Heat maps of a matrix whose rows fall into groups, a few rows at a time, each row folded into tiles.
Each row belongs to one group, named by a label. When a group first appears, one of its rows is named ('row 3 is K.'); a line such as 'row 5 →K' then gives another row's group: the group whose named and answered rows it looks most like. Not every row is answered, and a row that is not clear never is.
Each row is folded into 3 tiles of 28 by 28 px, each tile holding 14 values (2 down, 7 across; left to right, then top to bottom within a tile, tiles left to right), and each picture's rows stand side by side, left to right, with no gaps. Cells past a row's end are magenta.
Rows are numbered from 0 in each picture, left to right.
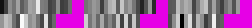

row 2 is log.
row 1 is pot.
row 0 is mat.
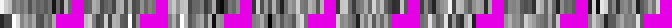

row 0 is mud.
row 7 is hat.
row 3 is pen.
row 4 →pot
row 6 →mat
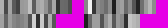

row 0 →pot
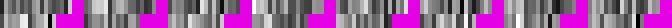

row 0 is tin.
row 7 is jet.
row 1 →log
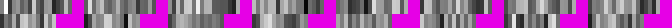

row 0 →mud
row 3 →log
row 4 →pen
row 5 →pot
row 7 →log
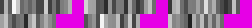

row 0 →hat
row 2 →pot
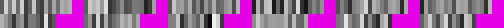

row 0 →jet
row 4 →pen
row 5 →pen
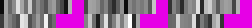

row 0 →tin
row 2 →pen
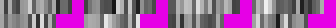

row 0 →pot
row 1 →mat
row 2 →log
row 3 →hat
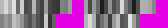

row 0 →jet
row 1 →mat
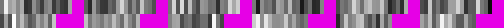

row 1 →mat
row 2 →jet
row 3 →mat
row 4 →log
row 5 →mat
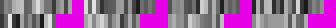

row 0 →log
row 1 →mat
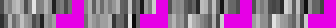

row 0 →log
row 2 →mat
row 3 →mat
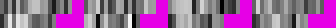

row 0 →log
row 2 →log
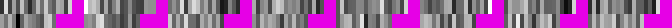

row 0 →pen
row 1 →jet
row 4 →pen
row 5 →pen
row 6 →tin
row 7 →tin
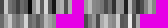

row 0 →pen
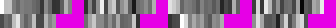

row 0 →mud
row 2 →mud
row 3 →hat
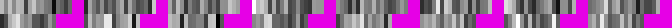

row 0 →log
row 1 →tin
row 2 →jet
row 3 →jet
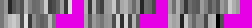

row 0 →pen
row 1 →pot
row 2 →jet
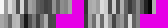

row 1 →tin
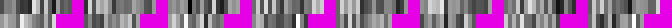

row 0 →mat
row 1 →tin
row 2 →hat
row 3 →jet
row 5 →log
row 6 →pot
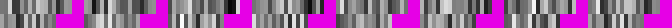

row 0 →pot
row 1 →mud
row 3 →pot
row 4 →mud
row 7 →pot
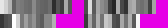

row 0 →mud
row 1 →tin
